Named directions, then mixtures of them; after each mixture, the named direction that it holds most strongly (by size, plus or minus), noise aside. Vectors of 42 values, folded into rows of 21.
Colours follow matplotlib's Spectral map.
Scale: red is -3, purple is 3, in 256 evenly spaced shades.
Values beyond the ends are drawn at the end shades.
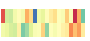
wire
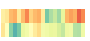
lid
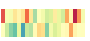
wire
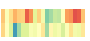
lid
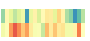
lid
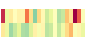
wire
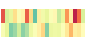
wire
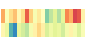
lid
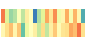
wire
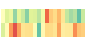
lid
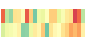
wire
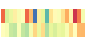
wire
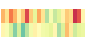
lid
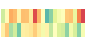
lid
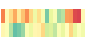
lid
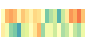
lid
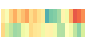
lid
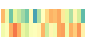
lid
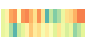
lid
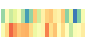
lid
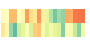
lid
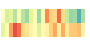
lid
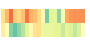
lid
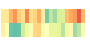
lid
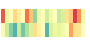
wire
